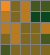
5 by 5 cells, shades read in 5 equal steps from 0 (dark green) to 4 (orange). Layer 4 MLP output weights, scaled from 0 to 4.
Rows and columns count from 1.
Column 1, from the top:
4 3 3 2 1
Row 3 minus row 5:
2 1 0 0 1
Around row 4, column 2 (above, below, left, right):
3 2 2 2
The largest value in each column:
4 3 3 2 3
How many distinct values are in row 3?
2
